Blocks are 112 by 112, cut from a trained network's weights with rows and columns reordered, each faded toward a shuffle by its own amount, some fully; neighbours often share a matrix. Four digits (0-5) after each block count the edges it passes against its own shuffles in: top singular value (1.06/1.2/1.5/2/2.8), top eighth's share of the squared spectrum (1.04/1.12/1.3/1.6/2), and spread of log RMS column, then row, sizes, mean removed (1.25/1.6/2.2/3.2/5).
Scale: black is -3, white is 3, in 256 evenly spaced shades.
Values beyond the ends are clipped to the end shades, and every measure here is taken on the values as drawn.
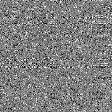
4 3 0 3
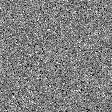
0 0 0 0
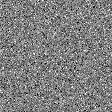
0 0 0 0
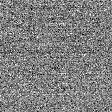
2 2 0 0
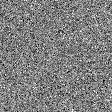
0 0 0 0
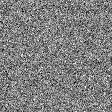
0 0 0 0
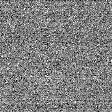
2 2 1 0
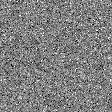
1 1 0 0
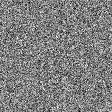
0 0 0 0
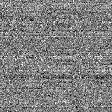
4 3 1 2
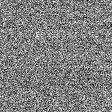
2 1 0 0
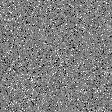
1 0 0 0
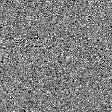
3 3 0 3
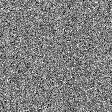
1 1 0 0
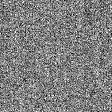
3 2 0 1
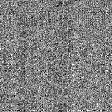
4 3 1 2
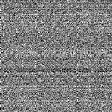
4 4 2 2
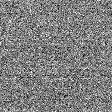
2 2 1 0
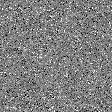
2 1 0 1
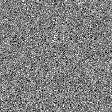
3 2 1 1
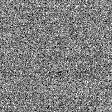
2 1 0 0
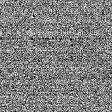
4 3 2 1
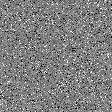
1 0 0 0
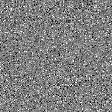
3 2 0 2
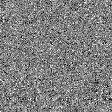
3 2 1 1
